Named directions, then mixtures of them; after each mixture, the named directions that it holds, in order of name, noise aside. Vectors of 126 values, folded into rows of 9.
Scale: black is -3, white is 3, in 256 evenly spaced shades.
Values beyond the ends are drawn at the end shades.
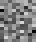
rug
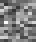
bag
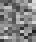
bag, rug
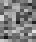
bag, rug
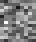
bag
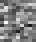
bag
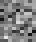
bag, rug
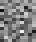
rug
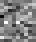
bag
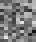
bag, rug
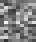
bag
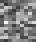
bag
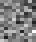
bag, rug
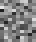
rug
